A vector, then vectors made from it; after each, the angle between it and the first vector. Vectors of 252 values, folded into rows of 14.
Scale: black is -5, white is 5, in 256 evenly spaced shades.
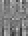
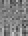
nearly opposite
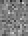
partly opposed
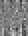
nearly opposite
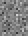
orthogonal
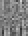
nearly parallel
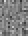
partly opposed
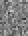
partly aligned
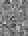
partly aligned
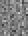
partly aligned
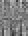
nearly parallel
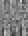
nearly parallel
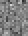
partly aligned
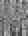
nearly parallel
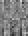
nearly parallel
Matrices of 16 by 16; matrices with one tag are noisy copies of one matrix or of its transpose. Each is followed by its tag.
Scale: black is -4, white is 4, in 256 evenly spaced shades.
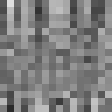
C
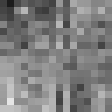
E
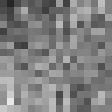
E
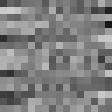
C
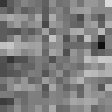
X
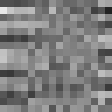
C
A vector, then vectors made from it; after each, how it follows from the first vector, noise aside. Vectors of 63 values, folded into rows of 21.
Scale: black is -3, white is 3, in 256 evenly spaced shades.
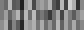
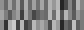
reversed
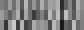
reversed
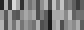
wrapped around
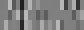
partly zeroed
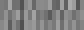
shrunk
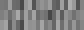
shrunk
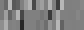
partly zeroed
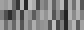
wrapped around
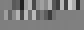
partly zeroed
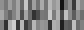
reversed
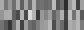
wrapped around
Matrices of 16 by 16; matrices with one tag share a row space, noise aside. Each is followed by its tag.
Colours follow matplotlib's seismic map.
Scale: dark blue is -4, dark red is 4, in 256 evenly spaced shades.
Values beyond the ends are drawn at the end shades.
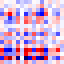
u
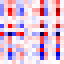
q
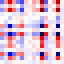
q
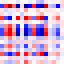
u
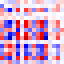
u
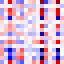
q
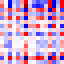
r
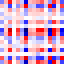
r
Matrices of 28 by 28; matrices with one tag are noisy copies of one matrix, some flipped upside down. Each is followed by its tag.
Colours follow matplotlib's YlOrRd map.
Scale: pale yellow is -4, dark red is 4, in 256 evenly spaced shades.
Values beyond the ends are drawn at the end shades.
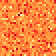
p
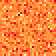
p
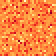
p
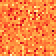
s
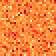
p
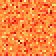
p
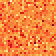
s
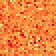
s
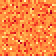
p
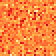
s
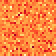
p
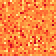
s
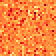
s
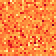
s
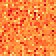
s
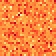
p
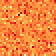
p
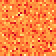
p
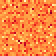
p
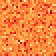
p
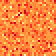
p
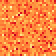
p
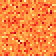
p
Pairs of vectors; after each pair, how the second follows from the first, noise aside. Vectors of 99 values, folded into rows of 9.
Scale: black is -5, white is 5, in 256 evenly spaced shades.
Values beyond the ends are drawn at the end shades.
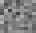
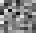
scaled up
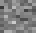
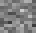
reversed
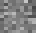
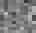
sign-scrambled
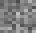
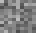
reversed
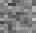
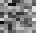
scaled up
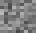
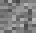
reversed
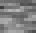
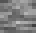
reversed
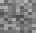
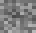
reversed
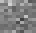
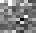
scaled up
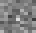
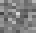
reversed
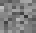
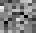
scaled up
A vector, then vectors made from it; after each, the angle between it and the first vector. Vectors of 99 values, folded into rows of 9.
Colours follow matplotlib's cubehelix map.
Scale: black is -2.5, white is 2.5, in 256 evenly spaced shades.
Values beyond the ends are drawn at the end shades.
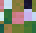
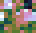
nearly parallel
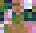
nearly opposite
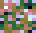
partly aligned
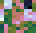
nearly parallel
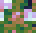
nearly parallel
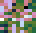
partly aligned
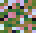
orthogonal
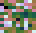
partly opposed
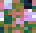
nearly parallel
